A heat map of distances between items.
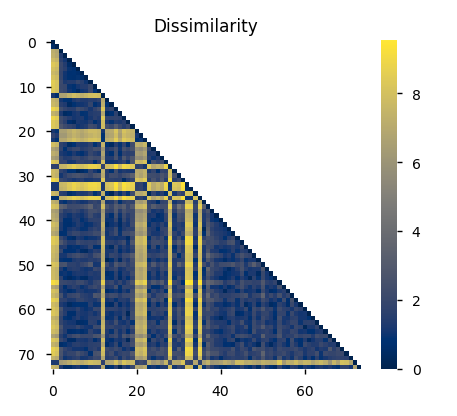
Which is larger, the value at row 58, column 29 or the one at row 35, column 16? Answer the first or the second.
the second
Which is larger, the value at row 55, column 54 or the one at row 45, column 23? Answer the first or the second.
the first
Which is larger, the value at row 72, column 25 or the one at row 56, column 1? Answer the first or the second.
the second
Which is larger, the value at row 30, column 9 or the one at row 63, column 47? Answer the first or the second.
the first
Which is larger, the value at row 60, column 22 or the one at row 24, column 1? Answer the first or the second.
the first
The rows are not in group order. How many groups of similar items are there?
2
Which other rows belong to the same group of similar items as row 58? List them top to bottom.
2, 3, 4, 5, 6, 7, 8, 9, 10, 11, 13, 14, 15, 16, 17, 18, 19, 23, 24, 25, 26, 27, 29, 30, 31, 34, 36, 37, 38, 39, 40, 41, 42, 43, 44, 45, 46, 47, 48, 49, 50, 51, 52, 53, 54, 55, 56, 57, 59, 60, 61, 62, 63, 64, 65, 66, 67, 68, 69, 70, 71, 73
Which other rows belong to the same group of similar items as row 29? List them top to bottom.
2, 3, 4, 5, 6, 7, 8, 9, 10, 11, 13, 14, 15, 16, 17, 18, 19, 23, 24, 25, 26, 27, 30, 31, 34, 36, 37, 38, 39, 40, 41, 42, 43, 44, 45, 46, 47, 48, 49, 50, 51, 52, 53, 54, 55, 56, 57, 58, 59, 60, 61, 62, 63, 64, 65, 66, 67, 68, 69, 70, 71, 73
